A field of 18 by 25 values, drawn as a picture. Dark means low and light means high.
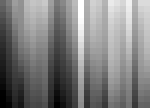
There is an overall slope up to the top right. Streaks run downward. The bottom left is the ninth with the lowest average. The halves do not mirror each other.
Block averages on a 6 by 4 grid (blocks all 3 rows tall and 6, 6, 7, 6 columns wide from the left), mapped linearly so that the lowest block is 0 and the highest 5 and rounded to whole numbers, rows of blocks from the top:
3 3 5 5 / 3 3 4 4 / 2 2 4 4 / 1 1 3 3 / 1 1 2 3 / 0 0 2 2
